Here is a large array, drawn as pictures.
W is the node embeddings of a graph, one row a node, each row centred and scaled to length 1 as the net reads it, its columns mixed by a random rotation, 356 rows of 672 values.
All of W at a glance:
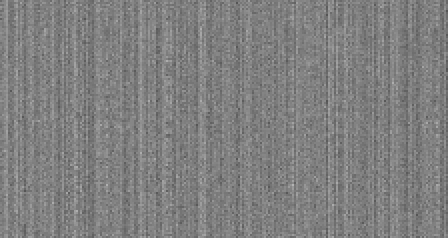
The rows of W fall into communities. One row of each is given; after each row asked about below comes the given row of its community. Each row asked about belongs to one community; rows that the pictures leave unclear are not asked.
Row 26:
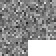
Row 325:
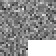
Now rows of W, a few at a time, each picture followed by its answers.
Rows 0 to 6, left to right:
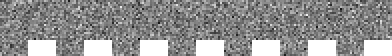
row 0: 26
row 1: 325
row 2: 26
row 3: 325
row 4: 325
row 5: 325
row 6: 26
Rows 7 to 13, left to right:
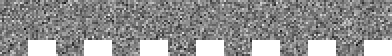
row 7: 26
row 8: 26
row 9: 325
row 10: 26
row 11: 325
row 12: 325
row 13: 26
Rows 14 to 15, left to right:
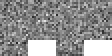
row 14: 26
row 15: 325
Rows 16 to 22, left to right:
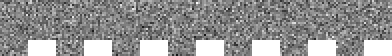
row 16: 26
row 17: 26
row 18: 325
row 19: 325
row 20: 26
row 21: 26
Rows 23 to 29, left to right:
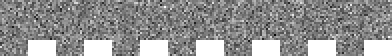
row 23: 325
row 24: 26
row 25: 325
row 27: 26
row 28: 26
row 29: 26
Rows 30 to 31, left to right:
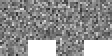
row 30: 325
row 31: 325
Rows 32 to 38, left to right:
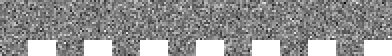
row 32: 26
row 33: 26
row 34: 325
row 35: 325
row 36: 325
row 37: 26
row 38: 26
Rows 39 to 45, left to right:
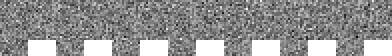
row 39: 26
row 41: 325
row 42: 325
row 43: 325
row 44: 325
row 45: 325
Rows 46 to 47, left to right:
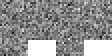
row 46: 325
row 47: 325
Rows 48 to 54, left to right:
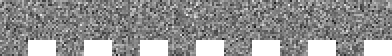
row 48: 325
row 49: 325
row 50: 325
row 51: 325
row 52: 325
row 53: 325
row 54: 325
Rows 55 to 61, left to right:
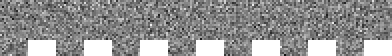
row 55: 26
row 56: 325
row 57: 325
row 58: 325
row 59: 325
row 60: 325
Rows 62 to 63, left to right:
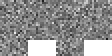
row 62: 26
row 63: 325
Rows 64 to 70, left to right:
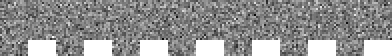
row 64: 26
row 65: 26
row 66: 325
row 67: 325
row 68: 26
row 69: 325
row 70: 325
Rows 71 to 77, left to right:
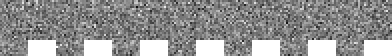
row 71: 325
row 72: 325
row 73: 325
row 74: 26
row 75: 26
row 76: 325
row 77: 325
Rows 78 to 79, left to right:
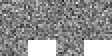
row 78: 325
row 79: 26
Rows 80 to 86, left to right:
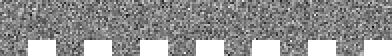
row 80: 325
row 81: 26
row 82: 26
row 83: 325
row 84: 325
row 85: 26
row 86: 325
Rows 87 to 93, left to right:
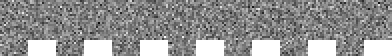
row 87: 26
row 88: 26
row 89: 26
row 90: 325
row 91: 325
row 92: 325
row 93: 26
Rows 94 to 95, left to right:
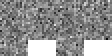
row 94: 325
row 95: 325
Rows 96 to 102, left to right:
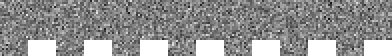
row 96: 26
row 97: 325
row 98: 26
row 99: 325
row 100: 26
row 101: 325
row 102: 26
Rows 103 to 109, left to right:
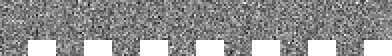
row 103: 26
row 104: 325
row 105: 26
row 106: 26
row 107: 26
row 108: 26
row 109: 26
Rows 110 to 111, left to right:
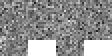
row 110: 325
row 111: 26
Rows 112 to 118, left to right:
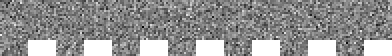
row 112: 26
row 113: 26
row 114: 325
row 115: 325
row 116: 26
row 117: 325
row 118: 26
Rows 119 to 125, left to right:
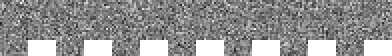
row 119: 26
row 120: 325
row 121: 325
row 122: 26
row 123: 325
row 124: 325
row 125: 26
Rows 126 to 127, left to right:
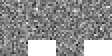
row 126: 325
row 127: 325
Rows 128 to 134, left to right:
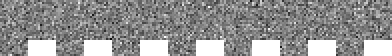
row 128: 26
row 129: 325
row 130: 26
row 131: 26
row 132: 325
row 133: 26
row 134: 325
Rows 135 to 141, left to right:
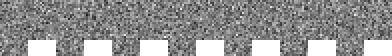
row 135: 26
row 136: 325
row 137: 26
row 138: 26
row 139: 26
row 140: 325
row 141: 325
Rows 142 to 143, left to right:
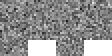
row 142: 26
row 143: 325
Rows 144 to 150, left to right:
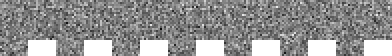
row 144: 325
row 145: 325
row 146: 325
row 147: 325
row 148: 325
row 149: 26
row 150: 325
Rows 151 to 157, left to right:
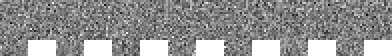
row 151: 325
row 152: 325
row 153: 26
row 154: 325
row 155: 325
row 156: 325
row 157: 325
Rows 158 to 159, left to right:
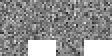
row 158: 26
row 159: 325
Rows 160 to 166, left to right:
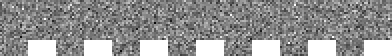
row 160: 325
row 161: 26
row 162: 26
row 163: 26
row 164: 26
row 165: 26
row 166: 26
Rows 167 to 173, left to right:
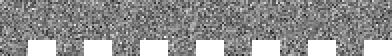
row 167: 325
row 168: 325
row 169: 26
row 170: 325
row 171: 325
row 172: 26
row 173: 325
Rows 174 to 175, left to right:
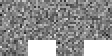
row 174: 325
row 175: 325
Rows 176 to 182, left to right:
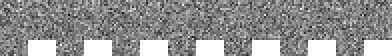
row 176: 325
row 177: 325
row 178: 325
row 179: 26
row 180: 26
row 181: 325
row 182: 26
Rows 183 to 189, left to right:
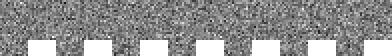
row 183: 26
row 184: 26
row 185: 26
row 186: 26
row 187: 325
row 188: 325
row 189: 26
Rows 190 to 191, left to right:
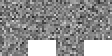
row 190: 26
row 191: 26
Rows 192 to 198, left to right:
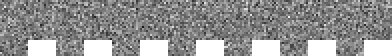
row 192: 26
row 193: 325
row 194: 325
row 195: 325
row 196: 325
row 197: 26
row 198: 325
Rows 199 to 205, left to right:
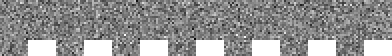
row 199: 26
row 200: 325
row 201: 26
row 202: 26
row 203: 26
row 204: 26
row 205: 26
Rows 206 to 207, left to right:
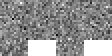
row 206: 26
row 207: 325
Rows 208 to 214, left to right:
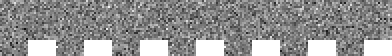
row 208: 26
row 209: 325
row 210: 325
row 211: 26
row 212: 325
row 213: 325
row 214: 26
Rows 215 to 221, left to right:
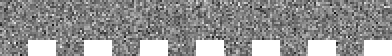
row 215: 26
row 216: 26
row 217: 325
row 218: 325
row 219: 26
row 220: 325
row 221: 325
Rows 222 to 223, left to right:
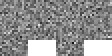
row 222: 325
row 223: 26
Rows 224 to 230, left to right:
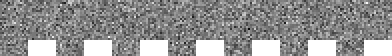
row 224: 26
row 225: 26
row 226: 325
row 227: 26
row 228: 26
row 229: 26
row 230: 26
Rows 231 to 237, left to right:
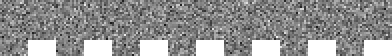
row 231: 26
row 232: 325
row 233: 26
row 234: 26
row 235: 26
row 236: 325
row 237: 325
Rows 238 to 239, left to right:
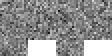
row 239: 325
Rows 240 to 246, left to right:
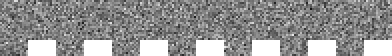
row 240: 325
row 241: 26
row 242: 325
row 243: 26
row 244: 325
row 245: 26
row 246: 325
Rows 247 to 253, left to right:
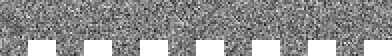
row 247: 325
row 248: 325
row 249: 26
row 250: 26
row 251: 26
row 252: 325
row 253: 26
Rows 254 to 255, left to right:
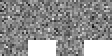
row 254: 26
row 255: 325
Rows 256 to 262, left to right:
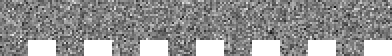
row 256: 26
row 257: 26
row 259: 26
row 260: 325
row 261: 26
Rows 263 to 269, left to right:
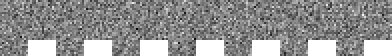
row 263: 325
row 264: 26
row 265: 26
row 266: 26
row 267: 325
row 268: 325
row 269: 325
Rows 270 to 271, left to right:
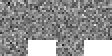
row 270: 26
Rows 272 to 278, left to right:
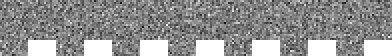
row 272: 26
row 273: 26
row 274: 325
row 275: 325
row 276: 26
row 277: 26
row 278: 26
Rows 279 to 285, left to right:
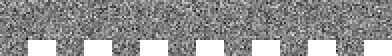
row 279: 26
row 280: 26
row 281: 26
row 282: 325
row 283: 26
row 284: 26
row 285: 26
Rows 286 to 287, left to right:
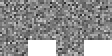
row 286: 26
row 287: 26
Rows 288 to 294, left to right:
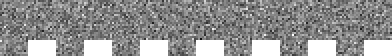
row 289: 325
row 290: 325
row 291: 325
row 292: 325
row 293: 26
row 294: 26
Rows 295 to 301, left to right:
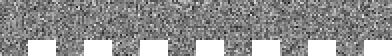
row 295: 26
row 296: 325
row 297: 325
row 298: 325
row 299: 26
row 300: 26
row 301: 325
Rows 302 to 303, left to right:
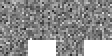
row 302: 26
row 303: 26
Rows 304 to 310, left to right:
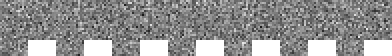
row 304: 325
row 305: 325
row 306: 325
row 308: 325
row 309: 325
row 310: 325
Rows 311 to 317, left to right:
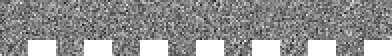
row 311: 26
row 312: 325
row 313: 26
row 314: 325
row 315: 26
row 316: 26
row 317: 26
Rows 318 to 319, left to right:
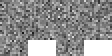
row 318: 26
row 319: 26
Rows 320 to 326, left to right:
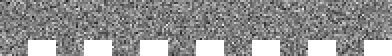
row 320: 26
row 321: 325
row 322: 325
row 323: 325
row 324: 26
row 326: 26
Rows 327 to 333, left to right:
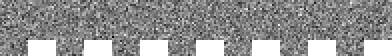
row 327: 26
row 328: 325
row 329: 26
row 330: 26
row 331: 325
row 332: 325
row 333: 26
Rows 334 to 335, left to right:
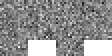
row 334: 325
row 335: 26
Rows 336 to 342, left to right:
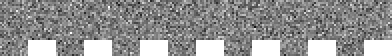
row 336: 325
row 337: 26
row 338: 26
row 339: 26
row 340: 325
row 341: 325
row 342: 26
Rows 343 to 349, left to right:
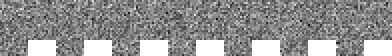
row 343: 325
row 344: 325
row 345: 325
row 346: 325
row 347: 26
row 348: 26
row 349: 325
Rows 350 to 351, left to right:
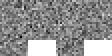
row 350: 325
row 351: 26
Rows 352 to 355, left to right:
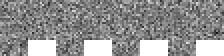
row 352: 26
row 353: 26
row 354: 325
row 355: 325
